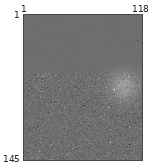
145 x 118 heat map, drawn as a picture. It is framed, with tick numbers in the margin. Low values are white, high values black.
The ninth with the lowest average is the middle right. One dip sinks in the middle right. The top part is calmer, up to a seam about 40% of the way down. There are no regular stripes. No row or column stands out. The values are skewed, with a long tail toward low values.
